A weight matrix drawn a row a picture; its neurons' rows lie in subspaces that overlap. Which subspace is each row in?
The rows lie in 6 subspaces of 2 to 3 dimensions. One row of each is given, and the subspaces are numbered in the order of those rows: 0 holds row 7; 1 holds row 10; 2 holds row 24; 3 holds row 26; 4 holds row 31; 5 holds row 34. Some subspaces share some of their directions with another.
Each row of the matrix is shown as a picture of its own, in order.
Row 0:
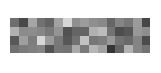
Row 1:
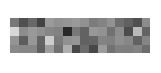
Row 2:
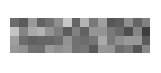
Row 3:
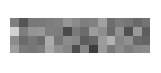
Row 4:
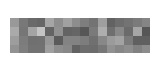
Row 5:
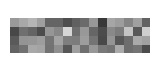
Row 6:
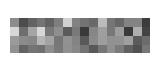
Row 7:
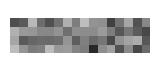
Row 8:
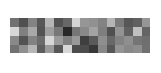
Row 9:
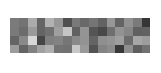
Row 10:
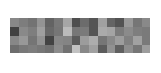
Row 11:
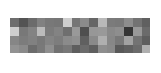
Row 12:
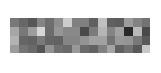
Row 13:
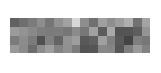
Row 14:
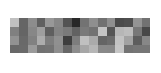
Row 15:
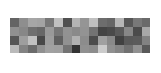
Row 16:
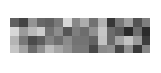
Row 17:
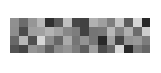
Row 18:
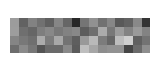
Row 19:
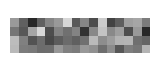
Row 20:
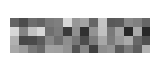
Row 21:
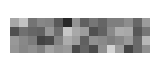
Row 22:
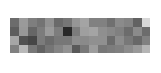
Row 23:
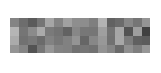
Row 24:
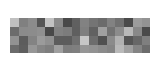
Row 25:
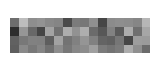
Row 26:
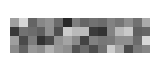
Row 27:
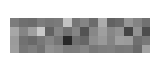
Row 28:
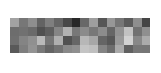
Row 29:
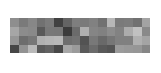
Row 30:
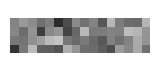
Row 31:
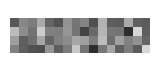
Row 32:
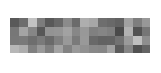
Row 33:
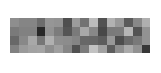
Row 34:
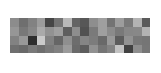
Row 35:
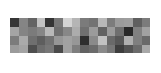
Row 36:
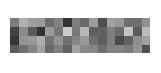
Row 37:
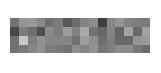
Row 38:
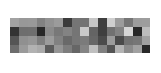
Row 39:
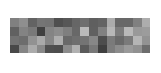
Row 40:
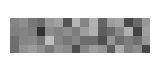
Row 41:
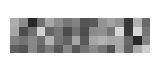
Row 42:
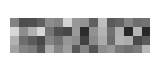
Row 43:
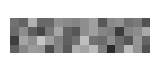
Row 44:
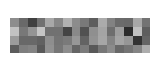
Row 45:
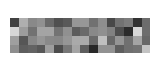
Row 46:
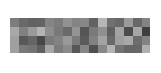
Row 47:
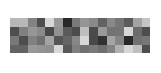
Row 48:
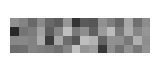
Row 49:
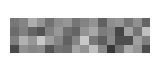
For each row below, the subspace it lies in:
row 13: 2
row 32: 0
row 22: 5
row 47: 2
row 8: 1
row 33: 4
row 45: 4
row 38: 4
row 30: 1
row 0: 3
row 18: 2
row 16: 0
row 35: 2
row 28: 2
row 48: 1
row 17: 5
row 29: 1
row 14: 2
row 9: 5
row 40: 4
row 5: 5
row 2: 0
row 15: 1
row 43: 3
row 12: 4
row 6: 5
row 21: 3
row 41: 0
